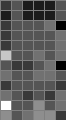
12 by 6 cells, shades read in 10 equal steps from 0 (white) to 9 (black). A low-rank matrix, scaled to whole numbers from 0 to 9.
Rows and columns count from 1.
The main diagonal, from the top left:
7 6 6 6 6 5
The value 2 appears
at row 6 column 1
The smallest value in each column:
0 6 5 4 4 5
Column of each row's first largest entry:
3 1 6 1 1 2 6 2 1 3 2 6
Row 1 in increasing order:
6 6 7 8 8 8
